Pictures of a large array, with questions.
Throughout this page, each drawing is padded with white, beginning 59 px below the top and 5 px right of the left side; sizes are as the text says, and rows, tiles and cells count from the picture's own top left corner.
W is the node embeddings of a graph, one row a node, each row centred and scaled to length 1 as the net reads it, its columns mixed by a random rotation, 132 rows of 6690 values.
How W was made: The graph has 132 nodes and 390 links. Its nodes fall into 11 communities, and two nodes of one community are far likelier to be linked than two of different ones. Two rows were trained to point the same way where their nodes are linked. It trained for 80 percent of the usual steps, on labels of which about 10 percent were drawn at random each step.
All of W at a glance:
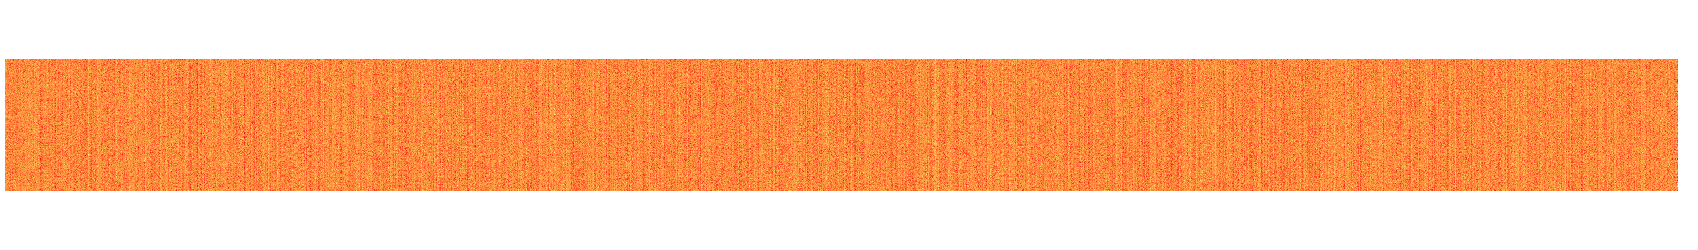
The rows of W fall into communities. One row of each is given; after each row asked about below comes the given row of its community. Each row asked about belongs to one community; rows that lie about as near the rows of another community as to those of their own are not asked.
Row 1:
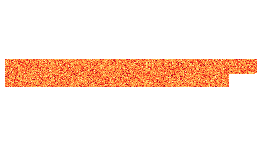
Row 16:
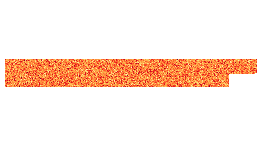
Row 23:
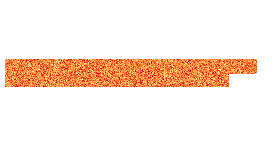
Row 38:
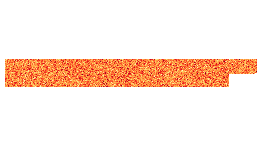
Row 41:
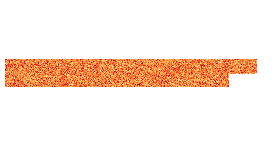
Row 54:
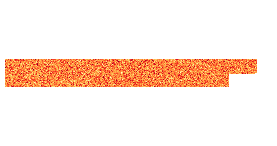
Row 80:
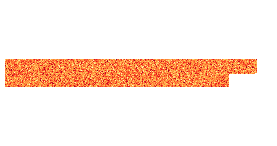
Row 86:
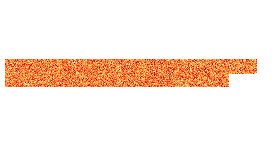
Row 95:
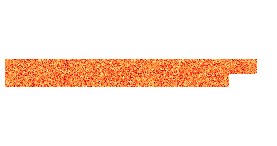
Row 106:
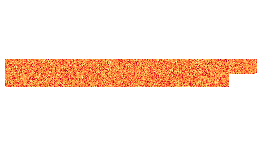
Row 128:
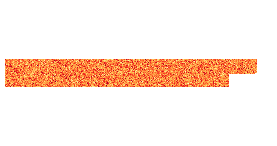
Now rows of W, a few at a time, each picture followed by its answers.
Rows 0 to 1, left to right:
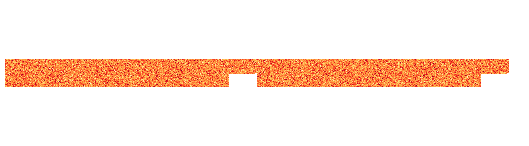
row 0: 80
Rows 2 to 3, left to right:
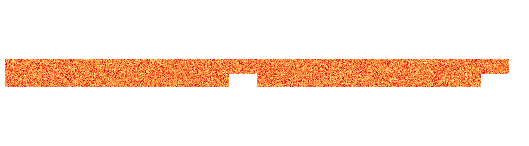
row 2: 16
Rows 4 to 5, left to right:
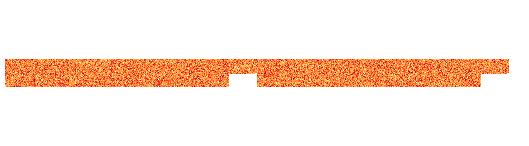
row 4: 54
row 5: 128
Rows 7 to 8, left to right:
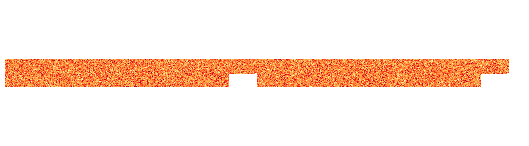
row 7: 23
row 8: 95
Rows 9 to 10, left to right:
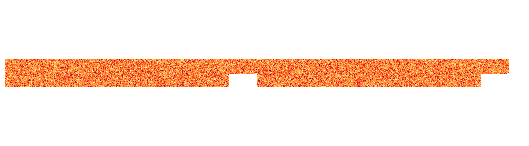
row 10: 80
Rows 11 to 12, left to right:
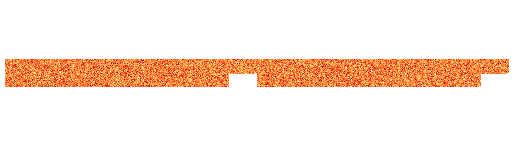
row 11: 86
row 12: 80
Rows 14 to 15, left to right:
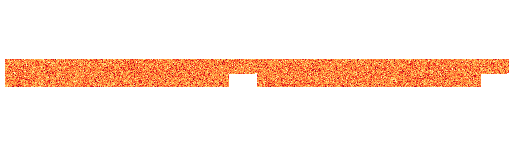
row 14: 38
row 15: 106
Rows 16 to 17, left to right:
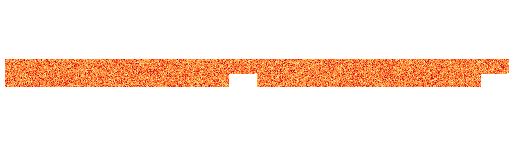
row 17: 16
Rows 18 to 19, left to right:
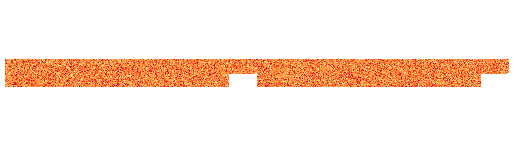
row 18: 80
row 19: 1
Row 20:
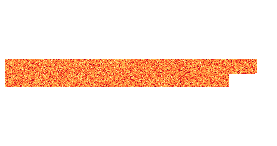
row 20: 54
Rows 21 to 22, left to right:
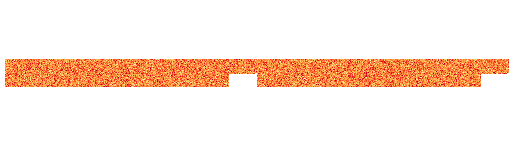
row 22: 23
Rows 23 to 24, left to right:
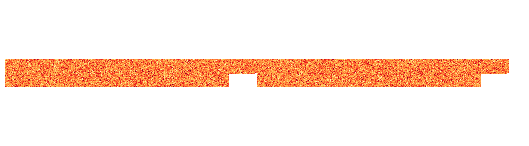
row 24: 41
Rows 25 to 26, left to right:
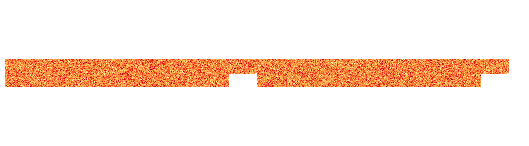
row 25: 86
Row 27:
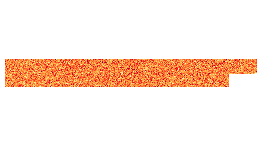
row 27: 38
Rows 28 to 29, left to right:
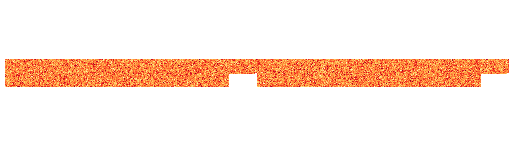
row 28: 95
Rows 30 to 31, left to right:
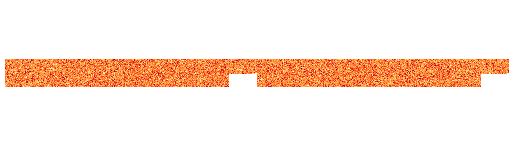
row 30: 54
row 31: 106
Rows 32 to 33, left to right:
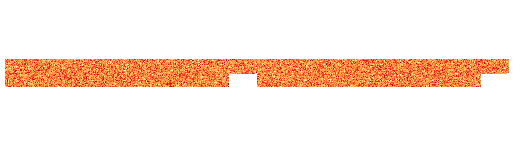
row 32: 106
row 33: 41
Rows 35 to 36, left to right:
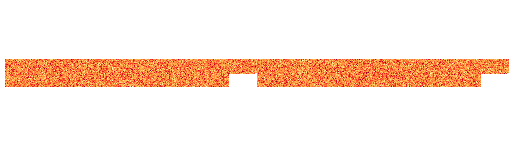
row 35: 86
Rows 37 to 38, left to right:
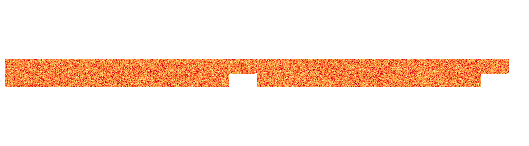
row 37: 106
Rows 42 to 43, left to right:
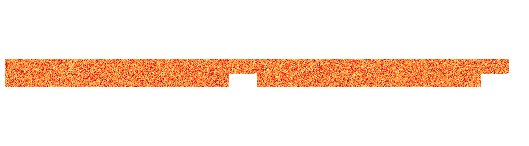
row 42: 23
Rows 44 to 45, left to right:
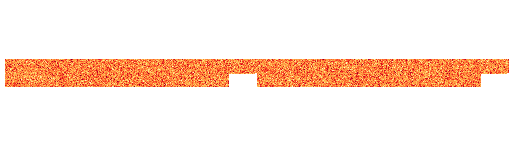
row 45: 38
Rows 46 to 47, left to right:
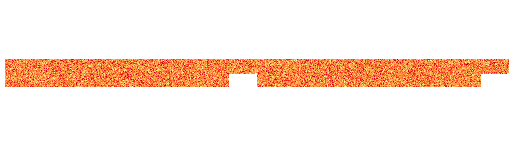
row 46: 86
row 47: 95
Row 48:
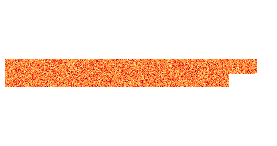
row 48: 23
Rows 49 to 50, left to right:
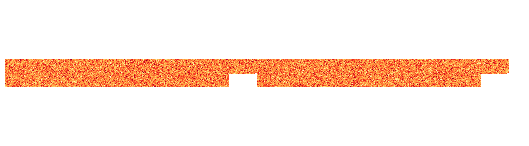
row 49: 54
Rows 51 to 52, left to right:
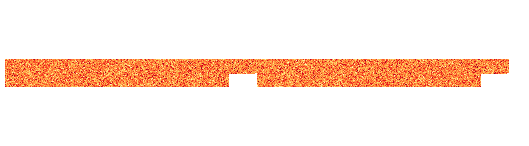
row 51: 128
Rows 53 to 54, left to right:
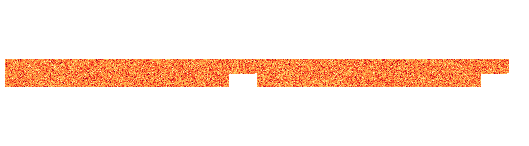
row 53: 23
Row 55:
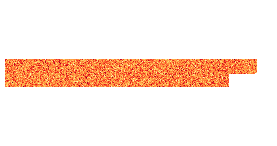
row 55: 128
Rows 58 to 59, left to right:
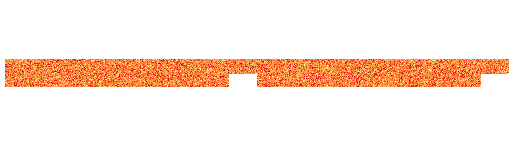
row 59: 1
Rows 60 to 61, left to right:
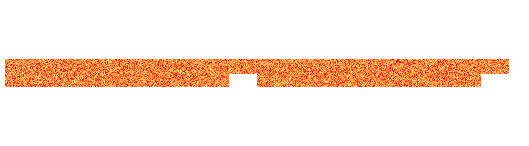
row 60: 106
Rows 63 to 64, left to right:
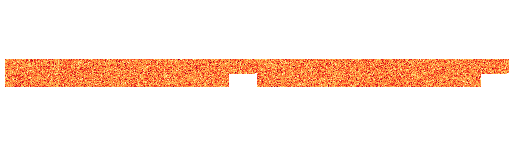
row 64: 41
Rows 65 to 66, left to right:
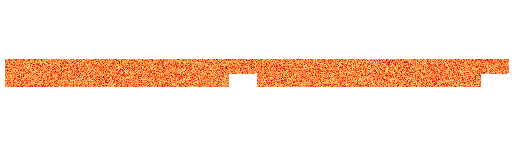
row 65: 106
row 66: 54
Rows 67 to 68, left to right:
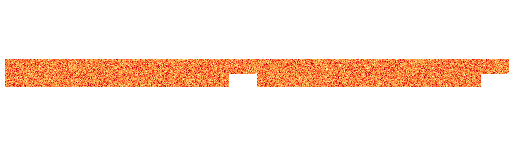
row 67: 128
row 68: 128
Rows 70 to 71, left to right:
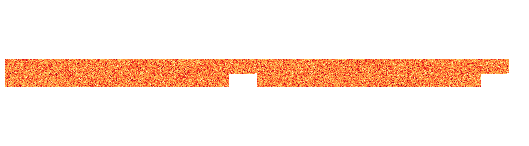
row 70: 54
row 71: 95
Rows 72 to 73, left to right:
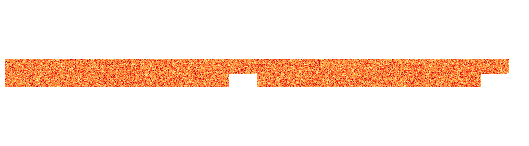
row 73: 128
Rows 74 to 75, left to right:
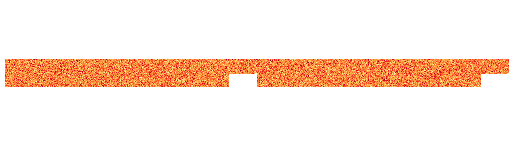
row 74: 106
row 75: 54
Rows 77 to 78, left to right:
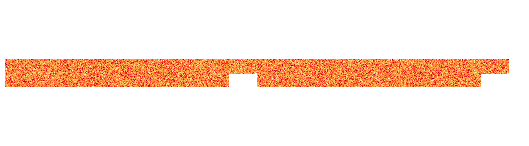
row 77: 86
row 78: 16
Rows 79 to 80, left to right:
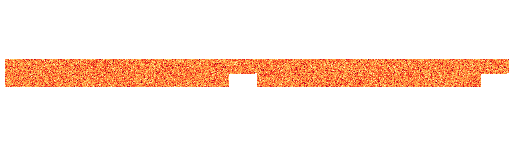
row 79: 95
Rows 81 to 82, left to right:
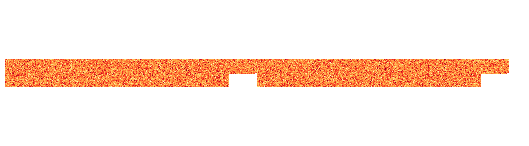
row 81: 128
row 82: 106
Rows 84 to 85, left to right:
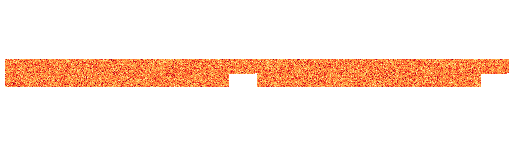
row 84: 41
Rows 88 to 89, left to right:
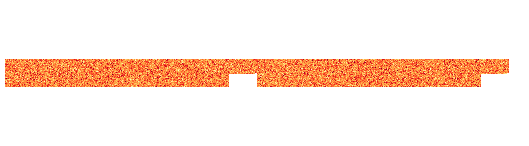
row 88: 1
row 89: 38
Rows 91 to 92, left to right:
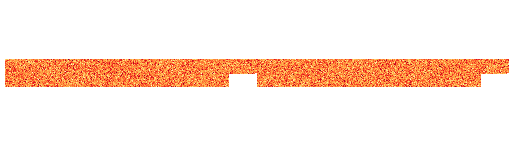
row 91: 41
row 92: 54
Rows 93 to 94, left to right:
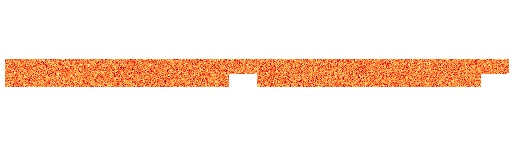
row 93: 38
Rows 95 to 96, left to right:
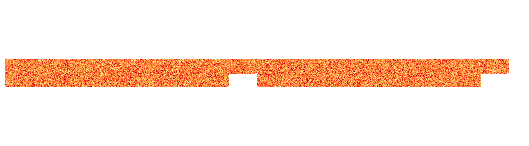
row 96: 80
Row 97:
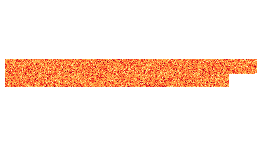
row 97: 95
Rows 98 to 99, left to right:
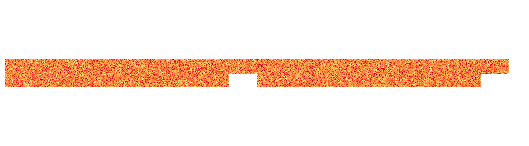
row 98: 23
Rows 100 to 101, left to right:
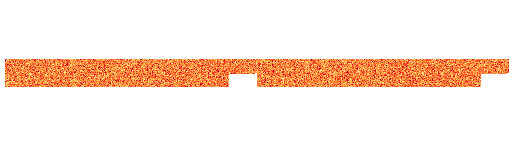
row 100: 128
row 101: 23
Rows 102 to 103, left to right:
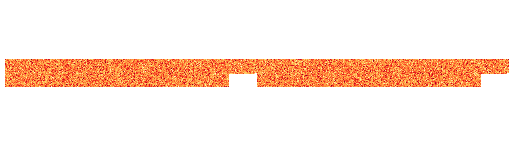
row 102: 86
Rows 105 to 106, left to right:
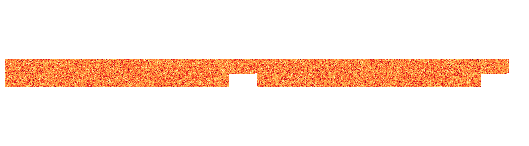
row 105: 16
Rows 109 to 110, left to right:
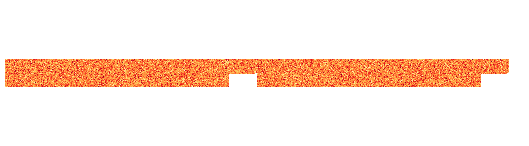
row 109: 106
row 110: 128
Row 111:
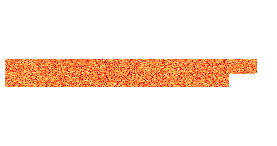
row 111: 38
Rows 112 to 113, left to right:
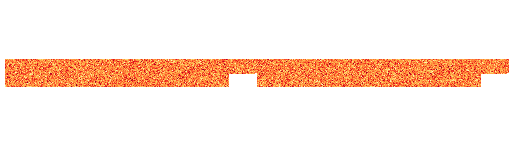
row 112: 54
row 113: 54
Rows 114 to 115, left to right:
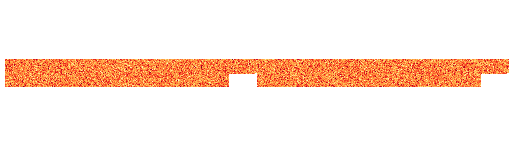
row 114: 128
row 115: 95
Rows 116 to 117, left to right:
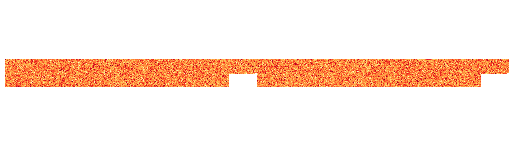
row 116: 86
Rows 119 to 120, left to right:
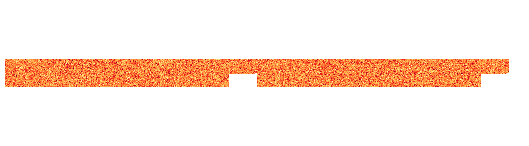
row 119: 41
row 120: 38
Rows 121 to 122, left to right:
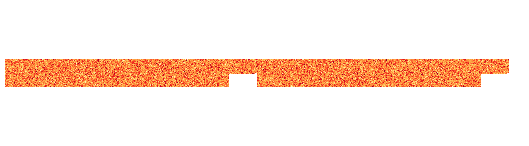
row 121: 23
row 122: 86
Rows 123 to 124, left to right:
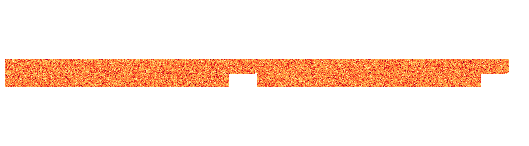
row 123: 16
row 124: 128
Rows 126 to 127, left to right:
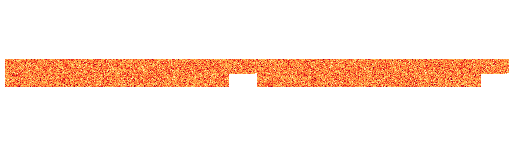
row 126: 86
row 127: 86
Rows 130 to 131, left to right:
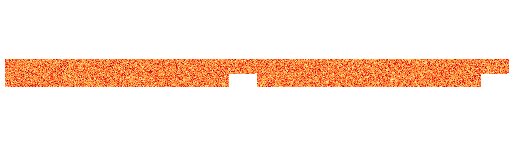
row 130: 106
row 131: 54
